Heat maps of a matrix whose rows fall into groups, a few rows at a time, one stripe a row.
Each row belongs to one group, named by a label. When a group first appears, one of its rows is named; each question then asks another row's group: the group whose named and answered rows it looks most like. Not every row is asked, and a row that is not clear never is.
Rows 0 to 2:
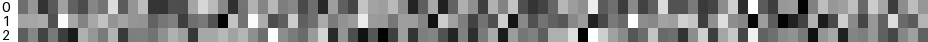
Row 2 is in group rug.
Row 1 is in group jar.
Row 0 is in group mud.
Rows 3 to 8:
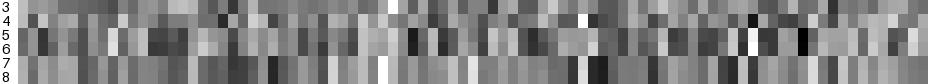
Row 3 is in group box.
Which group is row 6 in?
mud
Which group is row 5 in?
mud
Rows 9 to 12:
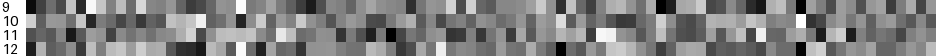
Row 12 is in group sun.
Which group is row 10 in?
box
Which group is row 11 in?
rug
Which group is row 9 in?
sun
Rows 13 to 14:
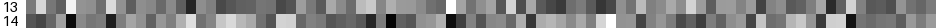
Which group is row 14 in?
rug
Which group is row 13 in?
jar
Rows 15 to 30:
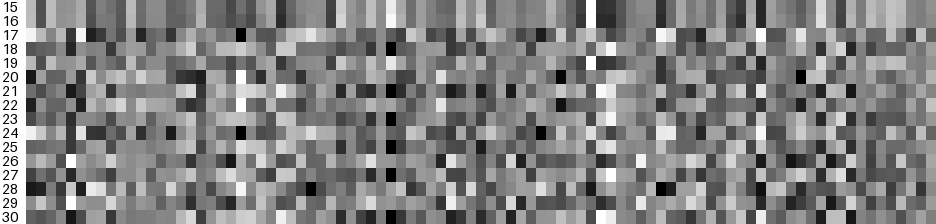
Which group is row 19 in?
jar
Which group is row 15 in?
jar
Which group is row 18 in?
rug
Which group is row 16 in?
jar
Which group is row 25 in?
rug
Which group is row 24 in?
box
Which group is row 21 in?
rug
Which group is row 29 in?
jar
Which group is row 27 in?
rug
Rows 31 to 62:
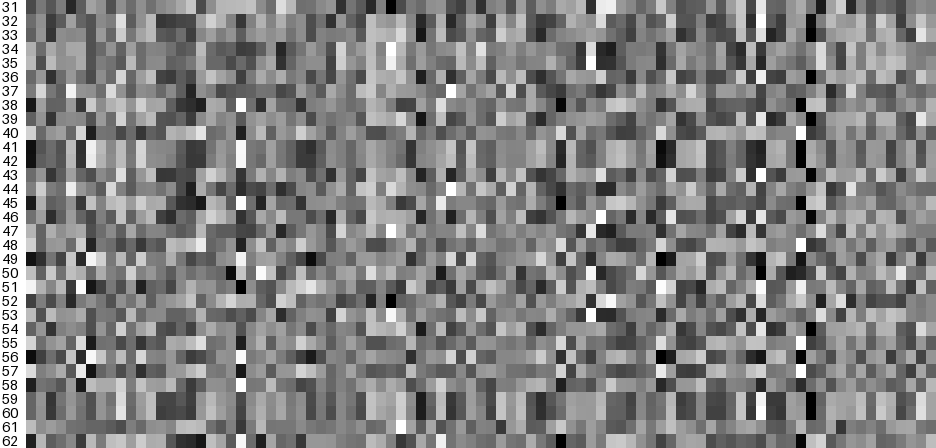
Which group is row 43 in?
mud
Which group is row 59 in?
mud
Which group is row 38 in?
sun
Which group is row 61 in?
box
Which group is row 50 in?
jar
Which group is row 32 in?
mud
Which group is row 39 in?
mud
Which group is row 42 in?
sun
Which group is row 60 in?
mud
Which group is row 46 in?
mud
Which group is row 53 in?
jar
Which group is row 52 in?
rug
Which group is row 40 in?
box
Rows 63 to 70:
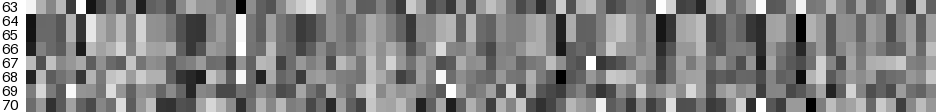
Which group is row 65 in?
sun
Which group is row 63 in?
box
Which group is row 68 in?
sun
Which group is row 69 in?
jar
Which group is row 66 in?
sun
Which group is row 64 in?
sun
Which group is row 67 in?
jar
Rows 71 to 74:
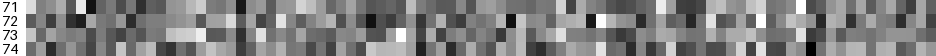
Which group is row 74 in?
mud
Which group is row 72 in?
rug
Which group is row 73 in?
box
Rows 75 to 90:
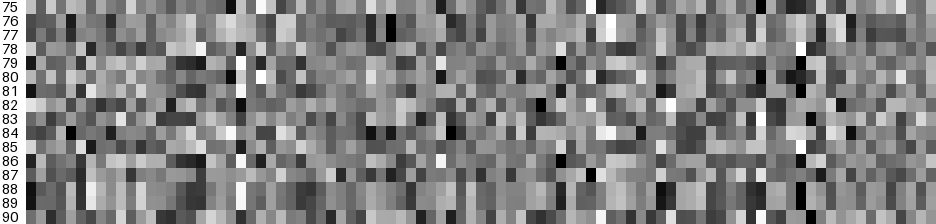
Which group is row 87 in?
rug
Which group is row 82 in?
box
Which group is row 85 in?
box
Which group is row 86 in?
sun
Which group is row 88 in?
sun
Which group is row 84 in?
rug
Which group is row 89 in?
sun
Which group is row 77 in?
rug
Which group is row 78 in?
box
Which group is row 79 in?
sun
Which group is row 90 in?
mud
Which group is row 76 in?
rug
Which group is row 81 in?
sun
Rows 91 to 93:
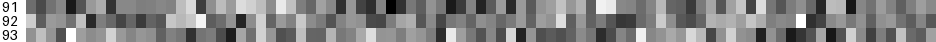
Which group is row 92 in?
box
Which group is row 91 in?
rug
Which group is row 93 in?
jar
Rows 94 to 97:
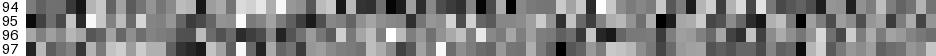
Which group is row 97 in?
sun
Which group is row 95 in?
sun
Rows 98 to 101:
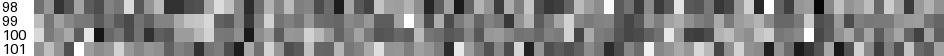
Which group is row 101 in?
jar
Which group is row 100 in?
box
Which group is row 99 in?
box
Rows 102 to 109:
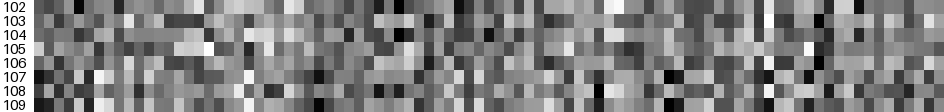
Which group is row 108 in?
rug
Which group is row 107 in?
sun
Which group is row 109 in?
sun
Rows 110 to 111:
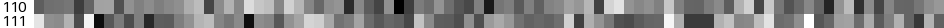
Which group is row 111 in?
box
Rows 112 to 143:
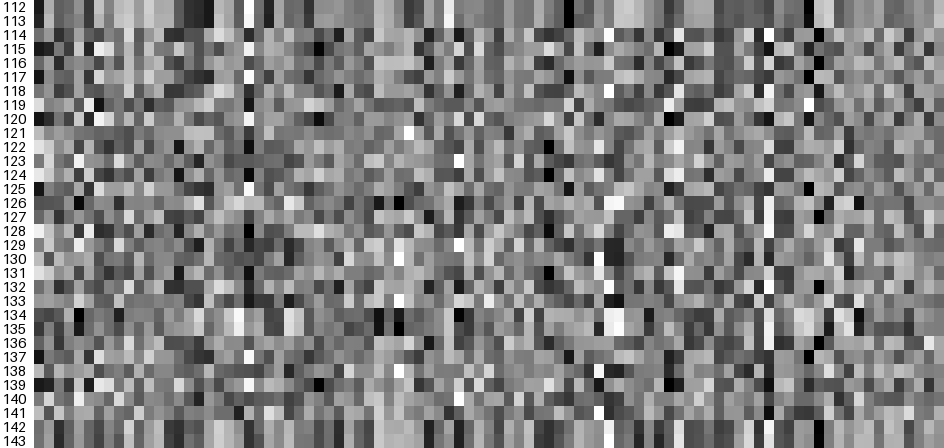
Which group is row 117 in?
sun
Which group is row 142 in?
mud
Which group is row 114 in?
mud
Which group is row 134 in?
rug
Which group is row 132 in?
mud
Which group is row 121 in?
box
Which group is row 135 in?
rug
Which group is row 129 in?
jar
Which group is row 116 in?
mud
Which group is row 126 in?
rug
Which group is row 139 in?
sun
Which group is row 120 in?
sun
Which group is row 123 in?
jar
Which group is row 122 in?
box
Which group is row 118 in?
mud
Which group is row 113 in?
sun
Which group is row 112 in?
sun
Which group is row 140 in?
jar
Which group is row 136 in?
mud
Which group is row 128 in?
box
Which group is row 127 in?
mud
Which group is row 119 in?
box
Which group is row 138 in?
jar
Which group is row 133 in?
jar
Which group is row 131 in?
box
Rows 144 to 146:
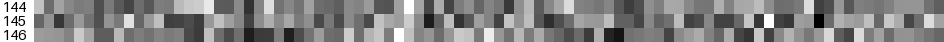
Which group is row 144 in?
box
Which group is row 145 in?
mud
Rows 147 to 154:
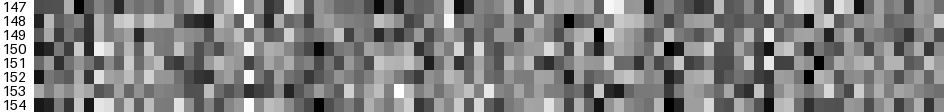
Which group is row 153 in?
jar
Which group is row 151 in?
mud
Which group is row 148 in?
sun
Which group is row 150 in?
sun
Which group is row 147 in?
rug
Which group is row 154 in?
sun
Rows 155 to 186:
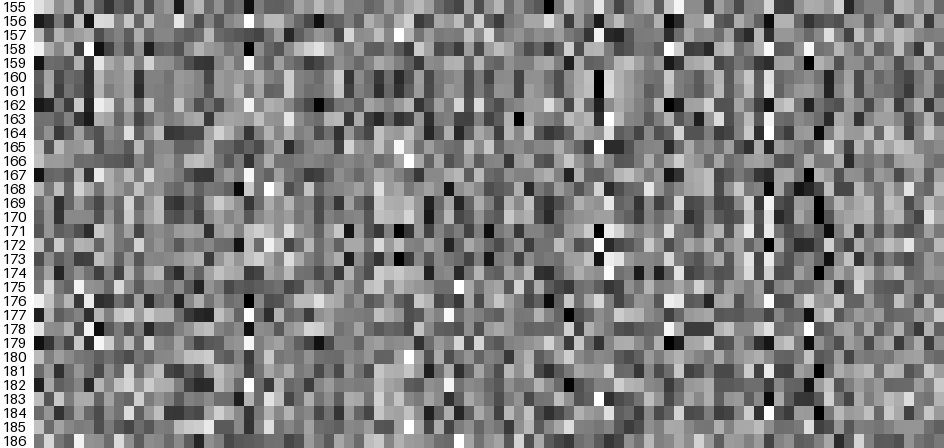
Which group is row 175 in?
jar
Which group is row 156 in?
sun
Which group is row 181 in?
mud
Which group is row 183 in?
jar
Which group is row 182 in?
sun
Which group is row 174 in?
mud
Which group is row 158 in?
box
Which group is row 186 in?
jar
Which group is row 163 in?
rug
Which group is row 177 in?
sun
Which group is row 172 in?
jar
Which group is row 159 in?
sun
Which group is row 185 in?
box
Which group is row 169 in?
mud
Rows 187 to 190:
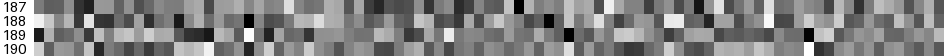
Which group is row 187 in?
rug
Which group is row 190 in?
box
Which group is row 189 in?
sun
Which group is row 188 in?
box
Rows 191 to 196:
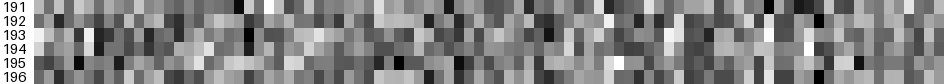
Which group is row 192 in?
mud
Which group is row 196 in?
mud
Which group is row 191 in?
jar
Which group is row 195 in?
rug
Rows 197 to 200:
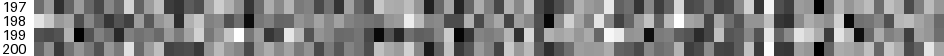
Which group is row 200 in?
mud
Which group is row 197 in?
mud
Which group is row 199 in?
rug
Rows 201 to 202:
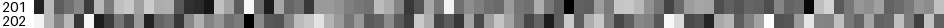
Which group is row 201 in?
sun
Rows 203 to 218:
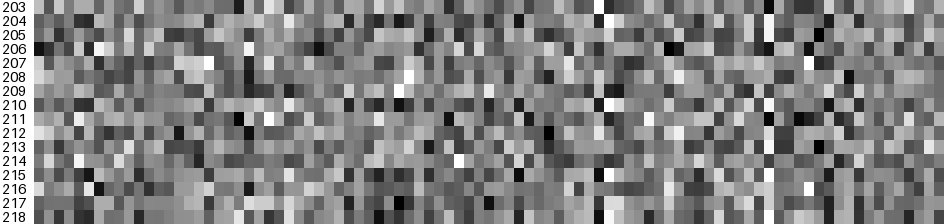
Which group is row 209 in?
jar
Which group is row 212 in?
box
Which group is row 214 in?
jar
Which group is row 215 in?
rug
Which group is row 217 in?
rug
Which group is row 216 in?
box
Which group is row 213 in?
mud
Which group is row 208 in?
box
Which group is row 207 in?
box
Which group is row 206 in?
sun
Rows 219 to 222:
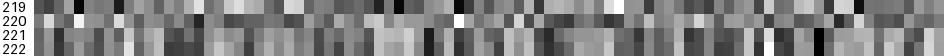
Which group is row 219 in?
rug
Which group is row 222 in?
mud
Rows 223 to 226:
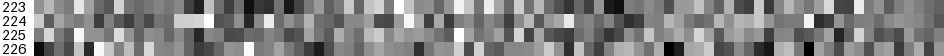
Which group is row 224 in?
box
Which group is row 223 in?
jar
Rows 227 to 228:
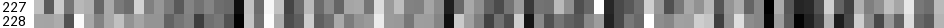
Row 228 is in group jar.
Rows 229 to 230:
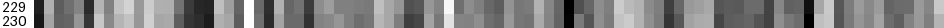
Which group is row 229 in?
sun
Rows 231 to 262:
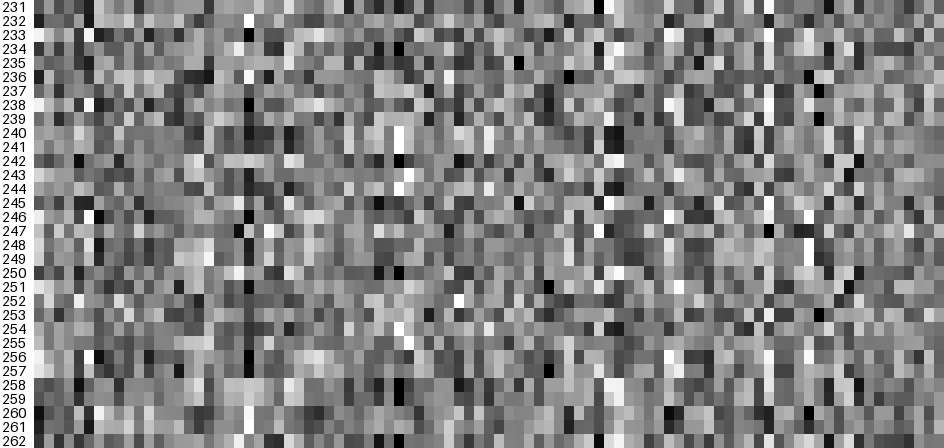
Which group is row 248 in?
box
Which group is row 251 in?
box
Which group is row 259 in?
rug
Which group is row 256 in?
box
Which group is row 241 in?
jar
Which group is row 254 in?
jar
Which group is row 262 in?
rug
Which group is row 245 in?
rug
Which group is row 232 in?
sun
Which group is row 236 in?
sun
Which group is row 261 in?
sun
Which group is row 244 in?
jar
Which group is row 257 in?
box
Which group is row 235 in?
rug
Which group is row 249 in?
box
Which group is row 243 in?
box
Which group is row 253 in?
mud
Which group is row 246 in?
box
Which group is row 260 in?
sun
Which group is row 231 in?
rug
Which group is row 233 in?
box
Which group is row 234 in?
rug
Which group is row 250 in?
rug
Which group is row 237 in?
mud
